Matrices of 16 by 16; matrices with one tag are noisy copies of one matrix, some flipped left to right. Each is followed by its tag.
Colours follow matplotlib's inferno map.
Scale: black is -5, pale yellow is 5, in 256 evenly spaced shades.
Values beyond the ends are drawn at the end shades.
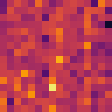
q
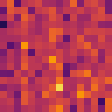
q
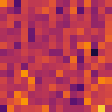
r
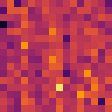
q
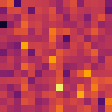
q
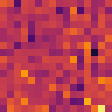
r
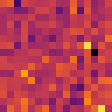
r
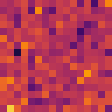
r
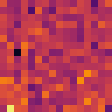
r
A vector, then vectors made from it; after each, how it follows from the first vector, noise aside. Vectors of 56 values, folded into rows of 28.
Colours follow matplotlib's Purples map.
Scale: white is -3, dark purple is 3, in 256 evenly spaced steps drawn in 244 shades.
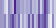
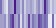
copied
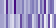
sign-scrambled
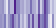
copied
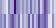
copied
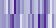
copied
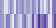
sign-scrambled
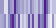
copied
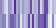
copied
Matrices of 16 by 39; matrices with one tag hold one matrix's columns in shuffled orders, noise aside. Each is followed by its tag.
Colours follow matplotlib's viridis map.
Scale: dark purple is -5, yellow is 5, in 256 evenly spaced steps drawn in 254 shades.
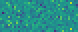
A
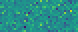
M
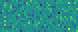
A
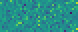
A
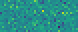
M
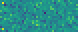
A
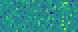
A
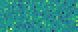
A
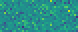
M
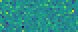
M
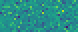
M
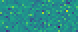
M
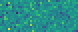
A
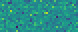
M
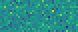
M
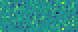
A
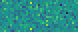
A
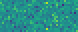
A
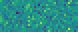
A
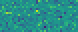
M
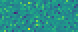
A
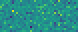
M
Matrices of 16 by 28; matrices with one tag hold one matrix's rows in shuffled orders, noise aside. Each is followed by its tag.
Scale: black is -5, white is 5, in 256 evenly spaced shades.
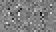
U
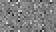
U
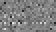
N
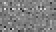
N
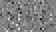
U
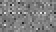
N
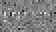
N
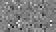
U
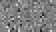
U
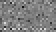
N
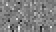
U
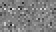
N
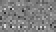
N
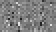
U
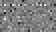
N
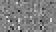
U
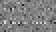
N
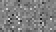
U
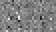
U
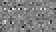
N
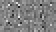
U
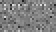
N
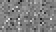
U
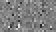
U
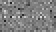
N
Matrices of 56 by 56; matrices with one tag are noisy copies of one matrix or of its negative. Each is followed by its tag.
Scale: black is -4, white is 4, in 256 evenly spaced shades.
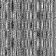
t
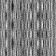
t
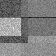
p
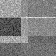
p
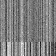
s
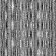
t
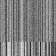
s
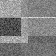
p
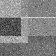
p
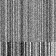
s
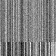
s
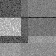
p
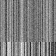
s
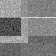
p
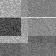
p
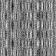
t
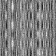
t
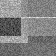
p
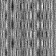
t
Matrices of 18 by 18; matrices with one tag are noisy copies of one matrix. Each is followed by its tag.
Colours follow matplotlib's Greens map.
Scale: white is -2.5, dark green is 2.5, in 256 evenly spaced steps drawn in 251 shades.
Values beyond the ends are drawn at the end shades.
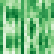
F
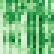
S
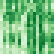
S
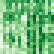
S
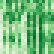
S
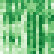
S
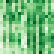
S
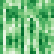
F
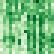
S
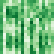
F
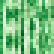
F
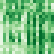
S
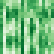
F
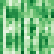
F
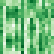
F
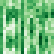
F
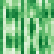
F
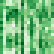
F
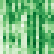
S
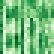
F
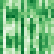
F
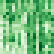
S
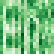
F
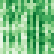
S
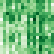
S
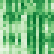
S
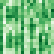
F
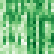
S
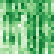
S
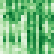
S
